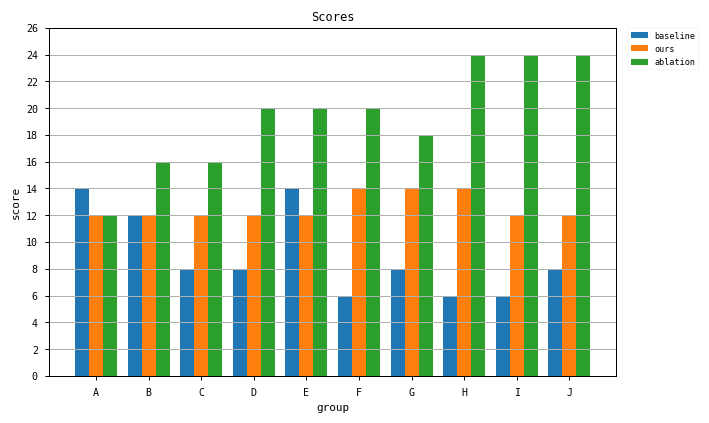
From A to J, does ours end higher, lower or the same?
the same
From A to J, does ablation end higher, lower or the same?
higher
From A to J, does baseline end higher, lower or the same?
lower
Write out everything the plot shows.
Title: Scores
x-axis: group, ticks A B C D E F G H I J
y-axis: score, ticks 0 2 4 6 8 10 12 14 16 18 20 22 24 26
Legend: baseline, ours, ablation
Values:
baseline: 14 12 8 8 14 6 8 6 6 8
ours: 12 12 12 12 12 14 14 14 12 12
ablation: 12 16 16 20 20 20 18 24 24 24
